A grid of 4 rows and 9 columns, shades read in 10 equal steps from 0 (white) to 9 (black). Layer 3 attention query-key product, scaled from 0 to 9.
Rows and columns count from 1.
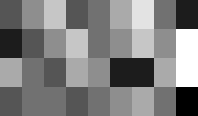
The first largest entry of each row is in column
9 1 6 9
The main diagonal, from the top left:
6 6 6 6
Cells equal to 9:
1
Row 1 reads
6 4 2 6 5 3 1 5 8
